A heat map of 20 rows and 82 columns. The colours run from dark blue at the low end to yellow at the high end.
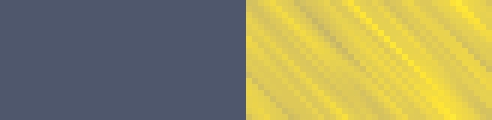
It is made of 1 by 2 panels. Panel 1,1: low, flat. Panel 1,2: very high, slanting down to the right, faint in contrast.
